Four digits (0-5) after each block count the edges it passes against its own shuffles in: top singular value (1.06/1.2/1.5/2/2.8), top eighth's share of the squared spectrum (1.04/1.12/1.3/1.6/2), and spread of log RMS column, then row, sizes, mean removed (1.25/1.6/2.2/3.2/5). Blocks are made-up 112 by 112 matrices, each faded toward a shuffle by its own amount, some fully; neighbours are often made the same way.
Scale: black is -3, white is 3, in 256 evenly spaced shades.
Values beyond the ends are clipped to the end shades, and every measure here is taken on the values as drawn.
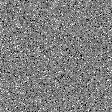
2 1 0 0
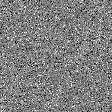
3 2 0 0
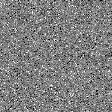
3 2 1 1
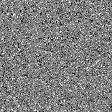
3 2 1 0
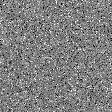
2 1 0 0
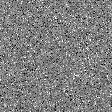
1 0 0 0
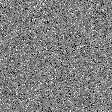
2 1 0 0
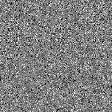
4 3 2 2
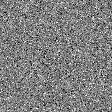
2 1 0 0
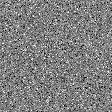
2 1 0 0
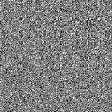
4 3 2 2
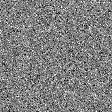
1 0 0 0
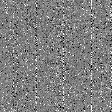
2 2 3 0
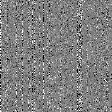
2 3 4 0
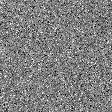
0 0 0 0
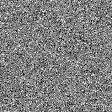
3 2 0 0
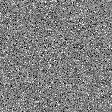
2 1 0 0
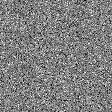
1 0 0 0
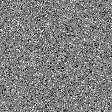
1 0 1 0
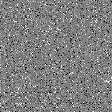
4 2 1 1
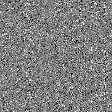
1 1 2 0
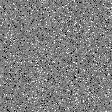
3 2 1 0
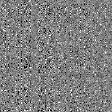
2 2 4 2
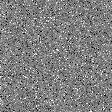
0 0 0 0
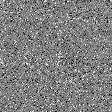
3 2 1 0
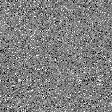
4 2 1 1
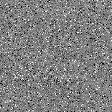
3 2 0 1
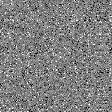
4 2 0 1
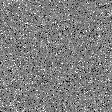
0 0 0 0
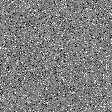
1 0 0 0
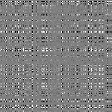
5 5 4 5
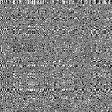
5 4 3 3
